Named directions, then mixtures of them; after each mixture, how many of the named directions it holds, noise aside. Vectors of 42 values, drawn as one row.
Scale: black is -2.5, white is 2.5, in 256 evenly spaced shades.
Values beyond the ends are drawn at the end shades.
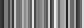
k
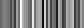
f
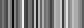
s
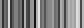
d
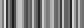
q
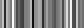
two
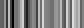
three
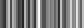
two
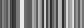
two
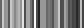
one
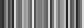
one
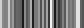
three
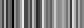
three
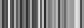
three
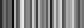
three
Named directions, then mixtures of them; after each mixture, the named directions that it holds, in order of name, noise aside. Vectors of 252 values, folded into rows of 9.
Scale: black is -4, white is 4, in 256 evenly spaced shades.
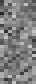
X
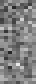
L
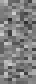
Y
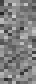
X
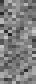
X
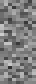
L, Y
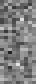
L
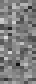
L, X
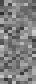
X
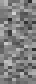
Y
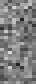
L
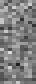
L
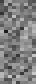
L, X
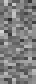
X, Y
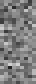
L, Y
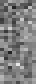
L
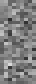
Y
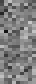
L, X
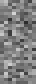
Y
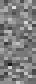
L, Y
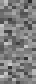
L, Y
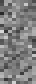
X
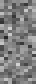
L, X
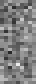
L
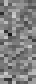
X, Y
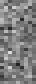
L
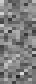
X, Y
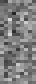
L, Y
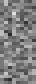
X, Y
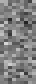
Y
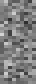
Y
